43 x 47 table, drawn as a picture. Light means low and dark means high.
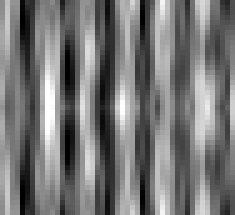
Stripes: upright, repeating 6 times. Grain: streaks running down. Mirror symmetry: top to bottom.
